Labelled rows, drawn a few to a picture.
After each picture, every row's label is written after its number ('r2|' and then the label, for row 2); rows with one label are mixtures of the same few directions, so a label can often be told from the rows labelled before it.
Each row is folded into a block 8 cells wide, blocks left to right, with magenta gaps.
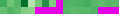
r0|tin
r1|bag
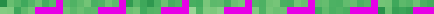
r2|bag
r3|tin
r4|bag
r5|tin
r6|tin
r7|tin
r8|tin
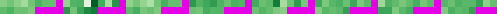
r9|bag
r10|tin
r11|bag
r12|bag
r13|tin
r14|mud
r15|bag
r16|mud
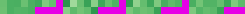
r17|mud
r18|mud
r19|mud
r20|mud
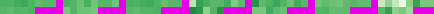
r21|bag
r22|tin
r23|bag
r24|bag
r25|bag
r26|bag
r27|bag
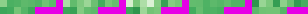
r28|bag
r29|bag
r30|bag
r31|tin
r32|mud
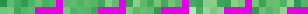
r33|bag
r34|mud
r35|mud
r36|tin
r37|mud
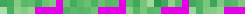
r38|tin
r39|mud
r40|tin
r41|tin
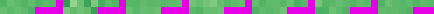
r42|mud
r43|mud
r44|tin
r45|bag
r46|mud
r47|bag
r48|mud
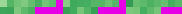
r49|bag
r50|bag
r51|bag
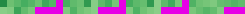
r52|bag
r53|tin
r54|tin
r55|bag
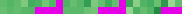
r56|tin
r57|tin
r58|mud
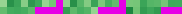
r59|mud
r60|mud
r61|tin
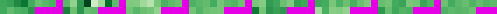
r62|bag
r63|tin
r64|bag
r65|tin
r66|tin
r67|tin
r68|tin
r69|mud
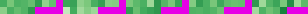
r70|mud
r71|tin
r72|tin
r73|mud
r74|mud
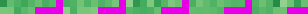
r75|bag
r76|tin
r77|mud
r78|mud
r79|tin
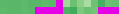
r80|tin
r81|bag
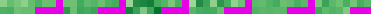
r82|bag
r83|tin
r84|bag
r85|mud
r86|tin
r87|mud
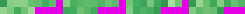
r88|bag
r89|bag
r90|mud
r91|mud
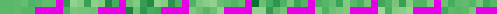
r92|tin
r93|mud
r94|tin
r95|bag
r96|bag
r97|tin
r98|tin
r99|mud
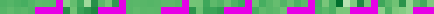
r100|bag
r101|tin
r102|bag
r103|tin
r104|mud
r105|tin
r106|tin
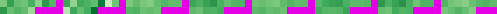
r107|mud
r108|mud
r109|bag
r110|bag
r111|bag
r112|bag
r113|bag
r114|bag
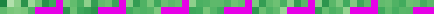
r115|mud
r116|tin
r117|mud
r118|bag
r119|mud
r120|mud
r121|tin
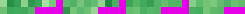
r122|mud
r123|mud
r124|bag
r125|bag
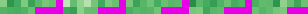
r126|mud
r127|bag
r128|mud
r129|bag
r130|tin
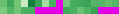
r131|tin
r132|bag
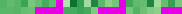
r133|tin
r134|mud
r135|tin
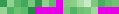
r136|mud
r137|bag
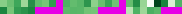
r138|tin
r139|tin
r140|tin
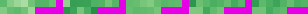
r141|bag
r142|bag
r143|bag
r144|bag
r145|bag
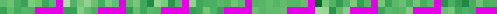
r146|tin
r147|bag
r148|tin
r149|bag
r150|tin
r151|bag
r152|mud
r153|bag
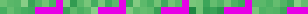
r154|tin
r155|mud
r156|mud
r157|tin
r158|mud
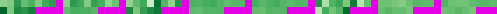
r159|tin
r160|mud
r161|tin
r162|bag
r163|bag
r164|mud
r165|bag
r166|bag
